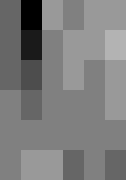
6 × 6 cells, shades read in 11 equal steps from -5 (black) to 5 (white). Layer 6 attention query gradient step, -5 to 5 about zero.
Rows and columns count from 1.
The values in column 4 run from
-1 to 1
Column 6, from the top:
1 2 1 1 0 -1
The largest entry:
2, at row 2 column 6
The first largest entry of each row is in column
3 6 4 6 1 2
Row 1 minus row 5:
-1 -5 1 0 1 1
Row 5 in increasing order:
0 0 0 0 0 0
